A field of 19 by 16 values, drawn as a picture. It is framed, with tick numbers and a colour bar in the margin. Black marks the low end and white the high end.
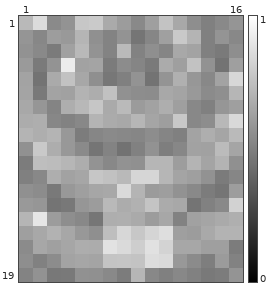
Rings spread out from the top middle. An odd patch, higher than its surroundings, sits in the bottom middle. The ninth with the highest average is the bottom middle. Overall the values sit about 60% of the way up the scale.
